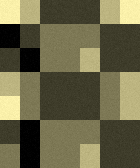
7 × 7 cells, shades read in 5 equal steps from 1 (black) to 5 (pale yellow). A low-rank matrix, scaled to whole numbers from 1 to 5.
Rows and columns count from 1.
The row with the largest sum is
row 1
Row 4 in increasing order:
2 2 2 3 3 4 4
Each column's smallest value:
1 1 2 2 2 2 2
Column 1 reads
5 1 2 4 5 2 3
